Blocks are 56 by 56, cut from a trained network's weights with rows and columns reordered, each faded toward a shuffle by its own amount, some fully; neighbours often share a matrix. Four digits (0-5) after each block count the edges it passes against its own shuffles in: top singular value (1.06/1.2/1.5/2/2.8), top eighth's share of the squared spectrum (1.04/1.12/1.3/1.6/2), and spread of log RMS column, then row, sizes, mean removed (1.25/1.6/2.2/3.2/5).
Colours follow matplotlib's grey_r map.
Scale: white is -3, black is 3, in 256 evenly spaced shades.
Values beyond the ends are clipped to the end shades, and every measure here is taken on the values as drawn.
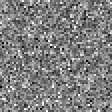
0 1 0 0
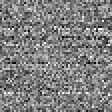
3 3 0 2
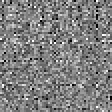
3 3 1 2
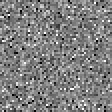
0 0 0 0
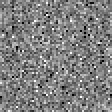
1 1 0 0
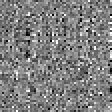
3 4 2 2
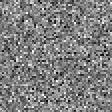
1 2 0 0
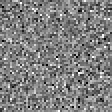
3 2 0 1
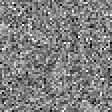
0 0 0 0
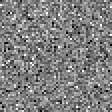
0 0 0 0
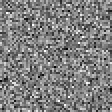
0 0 0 0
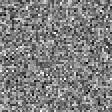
0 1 0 0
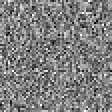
3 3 0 0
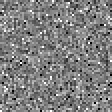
0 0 0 0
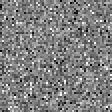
2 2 0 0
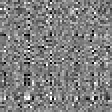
4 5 3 3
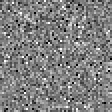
1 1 0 0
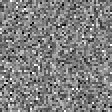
0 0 0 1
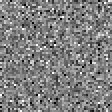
2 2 1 1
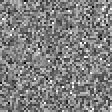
0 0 0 0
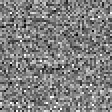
2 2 0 1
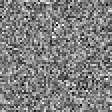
1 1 0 0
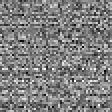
3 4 1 2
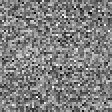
2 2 0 0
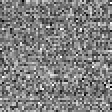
3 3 0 1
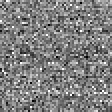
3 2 0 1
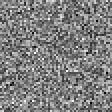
0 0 1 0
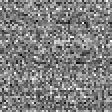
3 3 0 1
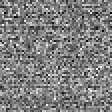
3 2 0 1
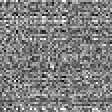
4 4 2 2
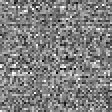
3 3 0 1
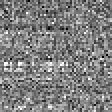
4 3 1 2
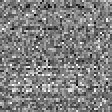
3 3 1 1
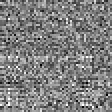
3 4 1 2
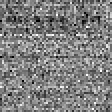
3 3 0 2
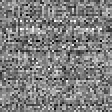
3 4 1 2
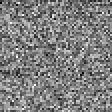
2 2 0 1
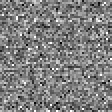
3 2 0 1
